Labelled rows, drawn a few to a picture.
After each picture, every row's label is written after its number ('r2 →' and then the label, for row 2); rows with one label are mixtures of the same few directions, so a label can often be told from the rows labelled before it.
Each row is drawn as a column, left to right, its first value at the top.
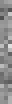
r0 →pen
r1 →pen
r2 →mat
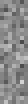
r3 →pen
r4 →mat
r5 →mat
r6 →mat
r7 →pen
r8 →pen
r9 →pen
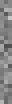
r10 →mat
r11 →mat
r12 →pen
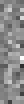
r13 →mat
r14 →pen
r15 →mat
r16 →pen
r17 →pen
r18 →pen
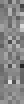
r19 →mat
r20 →pen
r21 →pen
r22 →pen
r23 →pen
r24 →mat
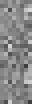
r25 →mat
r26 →mat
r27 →mat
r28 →pen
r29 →pen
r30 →mat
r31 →pen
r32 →mat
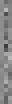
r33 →mat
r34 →mat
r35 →pen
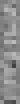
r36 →mat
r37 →mat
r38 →mat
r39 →mat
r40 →pen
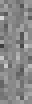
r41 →pen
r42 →mat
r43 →mat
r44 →mat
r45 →pen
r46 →mat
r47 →mat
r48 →pen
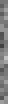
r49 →mat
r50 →pen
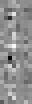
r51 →mat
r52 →pen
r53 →pen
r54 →mat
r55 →mat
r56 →mat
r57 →mat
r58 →pen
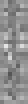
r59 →mat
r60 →mat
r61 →pen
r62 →mat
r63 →mat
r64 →mat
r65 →mat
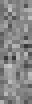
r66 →mat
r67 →pen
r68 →mat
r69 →pen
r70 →pen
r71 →pen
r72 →mat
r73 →pen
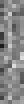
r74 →mat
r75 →pen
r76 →mat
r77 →mat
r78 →mat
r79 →pen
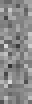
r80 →mat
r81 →pen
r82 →pen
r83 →pen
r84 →mat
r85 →pen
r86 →pen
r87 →mat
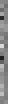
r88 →pen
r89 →mat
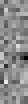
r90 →pen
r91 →pen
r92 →mat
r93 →pen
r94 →mat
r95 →pen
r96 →pen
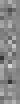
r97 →pen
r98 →mat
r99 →pen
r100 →mat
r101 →mat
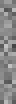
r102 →mat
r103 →mat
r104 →pen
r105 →mat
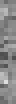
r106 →pen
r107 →pen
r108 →pen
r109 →pen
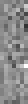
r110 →pen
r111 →mat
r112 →pen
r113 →mat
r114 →mat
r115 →pen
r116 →mat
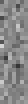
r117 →pen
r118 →pen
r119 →pen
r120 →pen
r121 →mat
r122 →pen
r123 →mat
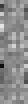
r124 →mat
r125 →mat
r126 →mat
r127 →mat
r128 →pen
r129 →mat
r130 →pen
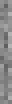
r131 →pen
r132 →mat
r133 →mat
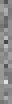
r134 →mat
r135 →pen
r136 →pen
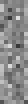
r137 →mat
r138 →pen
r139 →pen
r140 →mat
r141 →pen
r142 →mat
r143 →mat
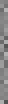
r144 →mat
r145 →mat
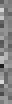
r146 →pen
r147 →pen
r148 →mat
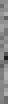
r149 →mat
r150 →pen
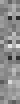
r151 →pen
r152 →mat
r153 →pen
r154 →mat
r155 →pen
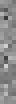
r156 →mat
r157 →pen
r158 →pen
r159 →pen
